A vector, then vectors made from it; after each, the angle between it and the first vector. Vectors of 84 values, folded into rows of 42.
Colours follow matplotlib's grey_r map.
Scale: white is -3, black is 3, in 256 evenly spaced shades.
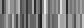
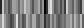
partly opposed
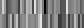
nearly opposite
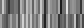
nearly opposite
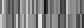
nearly opposite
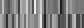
nearly opposite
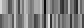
partly opposed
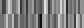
nearly parallel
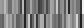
orthogonal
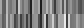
partly aligned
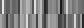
nearly opposite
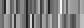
partly aligned
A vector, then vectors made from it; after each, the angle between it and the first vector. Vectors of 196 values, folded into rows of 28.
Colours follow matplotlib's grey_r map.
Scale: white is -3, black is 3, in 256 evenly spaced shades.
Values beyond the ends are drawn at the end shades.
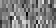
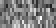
partly aligned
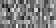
orthogonal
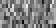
partly opposed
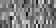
nearly parallel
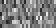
partly aligned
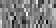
nearly opposite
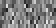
partly aligned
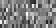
partly opposed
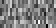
partly aligned
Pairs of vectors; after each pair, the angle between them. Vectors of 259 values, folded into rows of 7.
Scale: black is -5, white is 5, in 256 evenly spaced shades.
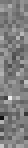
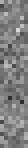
partly opposed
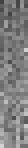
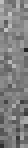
nearly opposite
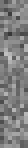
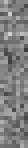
nearly opposite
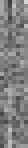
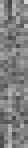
nearly parallel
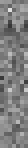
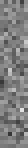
orthogonal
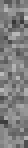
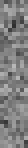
nearly parallel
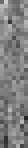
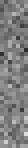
partly opposed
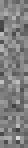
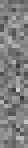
partly aligned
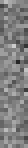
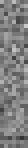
partly aligned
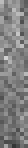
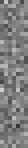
orthogonal
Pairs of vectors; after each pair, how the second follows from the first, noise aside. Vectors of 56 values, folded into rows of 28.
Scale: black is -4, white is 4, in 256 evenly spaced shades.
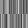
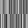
copied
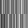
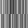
wrapped around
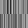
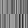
wrapped around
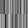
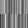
negated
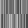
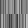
negated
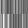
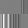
partly zeroed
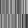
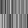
reversed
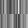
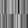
negated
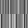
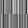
reversed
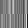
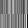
copied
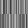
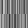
negated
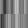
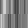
negated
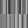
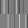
partly zeroed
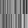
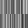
negated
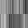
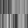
wrapped around
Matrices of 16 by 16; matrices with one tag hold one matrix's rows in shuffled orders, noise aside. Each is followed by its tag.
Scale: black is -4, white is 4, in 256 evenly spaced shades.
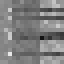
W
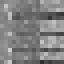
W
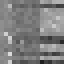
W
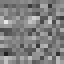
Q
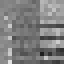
W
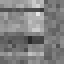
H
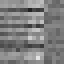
H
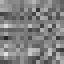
Q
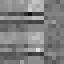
H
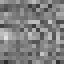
Q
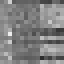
W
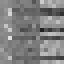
W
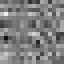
Q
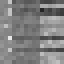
W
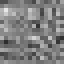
Q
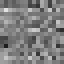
Q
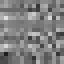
Q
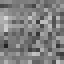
Q
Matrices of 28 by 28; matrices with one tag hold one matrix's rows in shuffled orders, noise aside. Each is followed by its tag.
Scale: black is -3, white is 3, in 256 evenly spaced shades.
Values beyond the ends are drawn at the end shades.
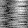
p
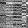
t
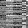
t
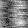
p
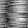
p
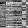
t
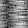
p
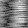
p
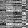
t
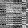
t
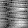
p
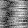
p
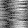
p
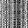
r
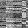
t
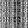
r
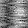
p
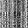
r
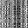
r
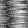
p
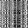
r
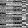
t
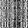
r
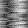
p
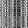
r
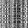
r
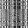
r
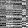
t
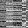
t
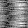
p
